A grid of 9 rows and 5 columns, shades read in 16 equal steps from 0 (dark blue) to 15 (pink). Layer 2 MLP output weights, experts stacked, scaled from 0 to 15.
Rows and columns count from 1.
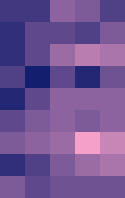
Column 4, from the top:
7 4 11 1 8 7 15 9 6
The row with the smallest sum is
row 4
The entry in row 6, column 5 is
8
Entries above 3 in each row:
3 4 4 3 4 5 5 4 5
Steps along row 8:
up up up up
